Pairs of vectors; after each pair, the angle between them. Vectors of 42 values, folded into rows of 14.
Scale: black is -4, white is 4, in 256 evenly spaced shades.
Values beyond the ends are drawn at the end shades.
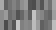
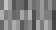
partly opposed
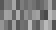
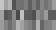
partly opposed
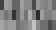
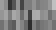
partly opposed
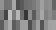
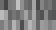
partly opposed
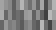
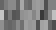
partly aligned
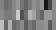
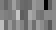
nearly parallel
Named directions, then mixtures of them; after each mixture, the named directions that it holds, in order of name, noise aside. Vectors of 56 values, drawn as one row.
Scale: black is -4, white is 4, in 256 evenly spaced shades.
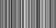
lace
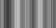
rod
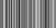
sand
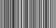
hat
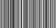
hat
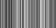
lace, rod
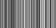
hat, lace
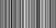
lace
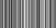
lace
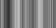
rod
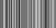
sand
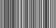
hat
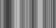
rod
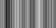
rod, sand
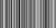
sand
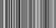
sand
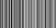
lace, sand
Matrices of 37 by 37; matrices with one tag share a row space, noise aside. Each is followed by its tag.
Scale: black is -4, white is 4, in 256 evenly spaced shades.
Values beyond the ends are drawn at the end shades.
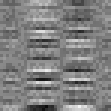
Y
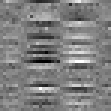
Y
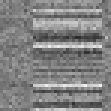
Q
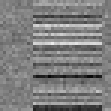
Q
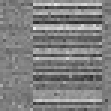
Q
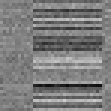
Q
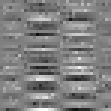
Y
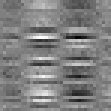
Y
